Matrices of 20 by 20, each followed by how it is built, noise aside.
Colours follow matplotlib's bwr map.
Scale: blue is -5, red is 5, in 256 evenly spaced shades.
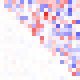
upper triangular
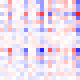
low rank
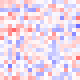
low rank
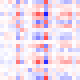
low rank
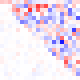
upper triangular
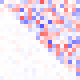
upper triangular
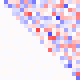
upper triangular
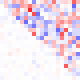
upper triangular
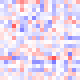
low rank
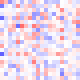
low rank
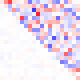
upper triangular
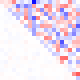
upper triangular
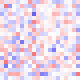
low rank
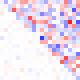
upper triangular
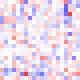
low rank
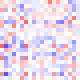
low rank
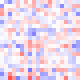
low rank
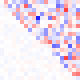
upper triangular
